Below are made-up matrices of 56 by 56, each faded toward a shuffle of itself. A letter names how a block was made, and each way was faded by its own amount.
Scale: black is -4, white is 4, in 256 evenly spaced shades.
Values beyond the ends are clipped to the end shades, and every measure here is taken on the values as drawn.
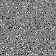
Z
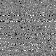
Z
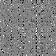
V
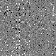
V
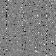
V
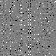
V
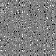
V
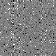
V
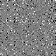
V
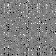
V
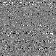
Z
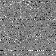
Z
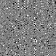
V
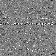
Z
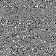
Z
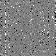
V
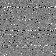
Z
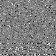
Z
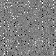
V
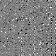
V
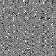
V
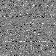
Z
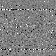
Z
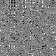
V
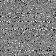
Z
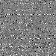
Z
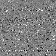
Z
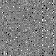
V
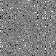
V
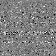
Z
